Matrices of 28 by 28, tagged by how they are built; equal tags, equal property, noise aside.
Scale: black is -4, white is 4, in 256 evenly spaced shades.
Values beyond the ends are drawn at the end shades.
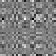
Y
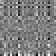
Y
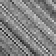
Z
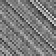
Z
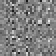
Y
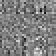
Y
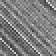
Z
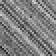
Z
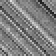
Z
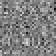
Y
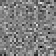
Y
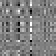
Y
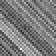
Z
